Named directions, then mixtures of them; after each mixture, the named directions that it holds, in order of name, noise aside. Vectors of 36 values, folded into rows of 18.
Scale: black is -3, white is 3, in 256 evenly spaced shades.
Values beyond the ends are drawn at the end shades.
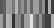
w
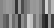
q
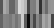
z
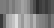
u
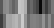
u, z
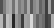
w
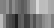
u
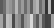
w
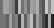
q, z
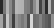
w, z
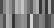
w, z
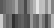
u, w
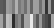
w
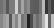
q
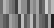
q, z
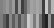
q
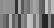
q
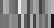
q, z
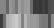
u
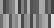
q, z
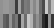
q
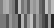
q, z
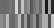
q, w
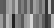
w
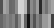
z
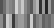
w, z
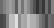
q, u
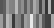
w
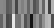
w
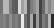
q, z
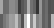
u, z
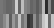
q
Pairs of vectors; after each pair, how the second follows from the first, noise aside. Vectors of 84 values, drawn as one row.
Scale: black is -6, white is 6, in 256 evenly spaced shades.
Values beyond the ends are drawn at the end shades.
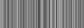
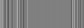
partly zeroed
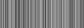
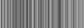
shuffled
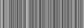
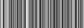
scaled up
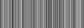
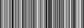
scaled up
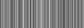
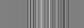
partly zeroed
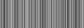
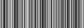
scaled up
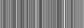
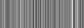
shuffled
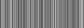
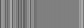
partly zeroed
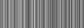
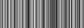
scaled up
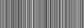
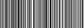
scaled up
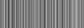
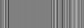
partly zeroed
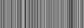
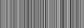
shuffled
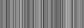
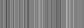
partly zeroed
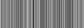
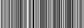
scaled up
